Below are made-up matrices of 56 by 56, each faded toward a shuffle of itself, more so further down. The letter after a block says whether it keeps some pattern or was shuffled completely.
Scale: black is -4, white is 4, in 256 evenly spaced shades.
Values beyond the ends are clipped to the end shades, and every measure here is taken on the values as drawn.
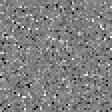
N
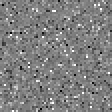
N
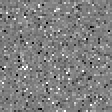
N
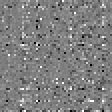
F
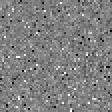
N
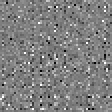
F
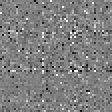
F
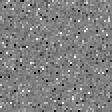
N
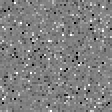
N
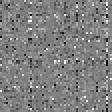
F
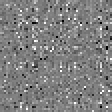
F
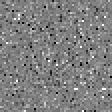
N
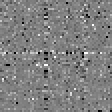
F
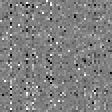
F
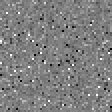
N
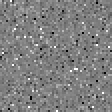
N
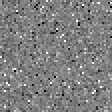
N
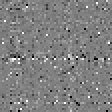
F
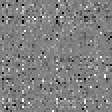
F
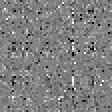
F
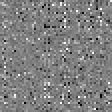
F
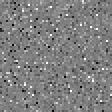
N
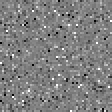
N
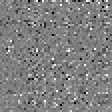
F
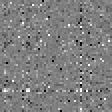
F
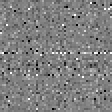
F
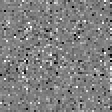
F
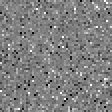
N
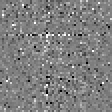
F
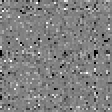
F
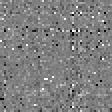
F
